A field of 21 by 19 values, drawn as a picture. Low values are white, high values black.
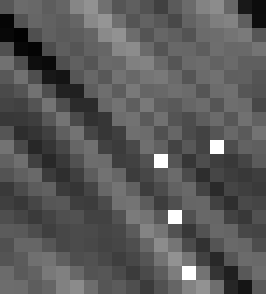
Grain: diagonal, down to the right. Histogram: skewed, a long tail of low values. Mirror symmetry: none. Calmest part: bottom left. Lone odd cells: 4, each lower than its neighbours.
